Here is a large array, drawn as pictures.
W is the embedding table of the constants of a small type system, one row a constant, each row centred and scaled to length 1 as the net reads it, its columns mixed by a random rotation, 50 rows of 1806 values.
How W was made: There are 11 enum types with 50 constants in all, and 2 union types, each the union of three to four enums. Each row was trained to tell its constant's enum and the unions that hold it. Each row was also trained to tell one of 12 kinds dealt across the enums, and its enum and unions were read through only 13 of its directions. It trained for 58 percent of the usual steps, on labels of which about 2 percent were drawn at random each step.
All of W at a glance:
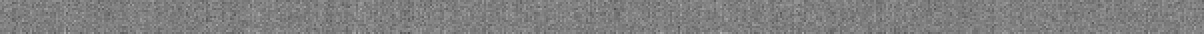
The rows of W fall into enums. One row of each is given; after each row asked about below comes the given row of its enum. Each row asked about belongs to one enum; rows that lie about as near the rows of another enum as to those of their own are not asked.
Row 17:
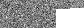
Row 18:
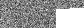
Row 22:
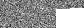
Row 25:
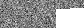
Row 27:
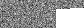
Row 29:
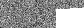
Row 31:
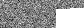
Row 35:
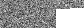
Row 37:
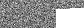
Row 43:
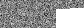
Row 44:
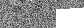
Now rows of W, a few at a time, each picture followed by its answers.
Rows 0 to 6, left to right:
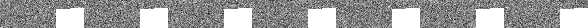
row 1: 35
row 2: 29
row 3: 35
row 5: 17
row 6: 22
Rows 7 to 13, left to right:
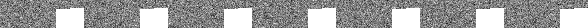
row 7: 35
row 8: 22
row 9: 37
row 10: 18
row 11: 25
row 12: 35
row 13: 35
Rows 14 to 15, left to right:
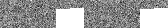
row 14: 44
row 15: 29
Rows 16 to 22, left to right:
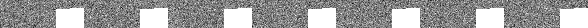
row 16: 27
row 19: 25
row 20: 43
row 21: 27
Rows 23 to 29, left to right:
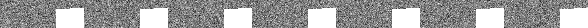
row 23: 18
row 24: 43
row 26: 27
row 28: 27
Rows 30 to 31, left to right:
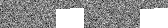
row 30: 25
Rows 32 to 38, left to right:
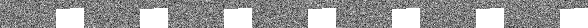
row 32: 25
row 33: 18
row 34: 22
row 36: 27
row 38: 37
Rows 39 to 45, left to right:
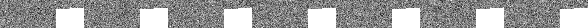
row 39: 29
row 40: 29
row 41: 25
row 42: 22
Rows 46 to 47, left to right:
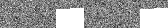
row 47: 22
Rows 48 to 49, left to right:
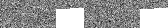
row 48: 18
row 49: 17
